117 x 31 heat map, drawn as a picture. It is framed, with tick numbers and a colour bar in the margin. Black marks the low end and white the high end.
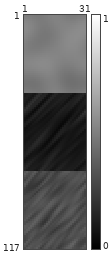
The table splits into 3 rows of 1 panel. Panel 1,1: middling, smooth, faint in contrast. Panel 2,1: very low, slanting up to the right, faint in contrast. Panel 3,1: low, slanting up to the right, faint in contrast.
